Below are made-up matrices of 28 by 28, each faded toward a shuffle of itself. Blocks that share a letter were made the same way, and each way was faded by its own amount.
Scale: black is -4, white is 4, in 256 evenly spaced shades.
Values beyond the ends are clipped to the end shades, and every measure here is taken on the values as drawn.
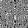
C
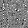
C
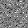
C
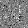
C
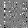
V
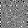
V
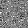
C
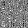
C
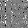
V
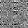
V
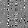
V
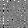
V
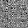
C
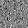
C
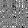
V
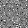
C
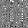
V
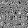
C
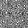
C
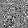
C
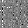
V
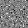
C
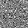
C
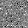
C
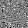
C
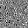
C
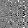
V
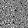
C
